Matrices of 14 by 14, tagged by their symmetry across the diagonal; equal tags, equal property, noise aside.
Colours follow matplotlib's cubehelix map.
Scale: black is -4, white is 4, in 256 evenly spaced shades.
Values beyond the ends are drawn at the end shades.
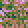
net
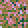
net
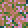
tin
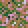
net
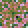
tin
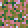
net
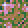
tin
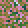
net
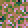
tin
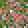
tin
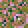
tin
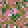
net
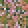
net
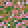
net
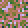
tin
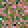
net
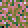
net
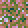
net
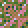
tin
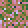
net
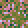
tin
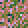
net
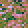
net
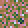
tin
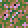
tin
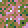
tin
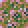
tin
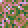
tin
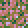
tin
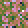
net
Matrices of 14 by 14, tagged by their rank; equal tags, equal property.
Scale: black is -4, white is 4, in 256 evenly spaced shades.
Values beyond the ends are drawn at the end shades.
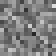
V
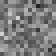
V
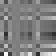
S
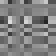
S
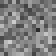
V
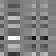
S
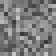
V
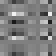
S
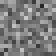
V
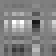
S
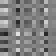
S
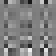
S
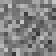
V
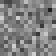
V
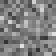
V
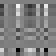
S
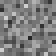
V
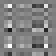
S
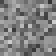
V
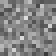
V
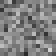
V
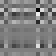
S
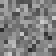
V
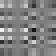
S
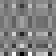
S
